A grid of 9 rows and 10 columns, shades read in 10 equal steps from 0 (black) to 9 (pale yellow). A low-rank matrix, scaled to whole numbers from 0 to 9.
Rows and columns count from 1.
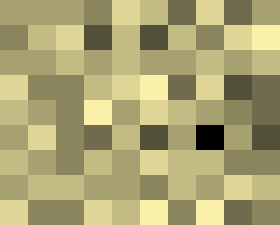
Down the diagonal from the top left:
6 7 7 7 6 3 7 6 4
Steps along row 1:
same same down up down down up down up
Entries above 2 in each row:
10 10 10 10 10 9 10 10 10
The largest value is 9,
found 5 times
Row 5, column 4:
9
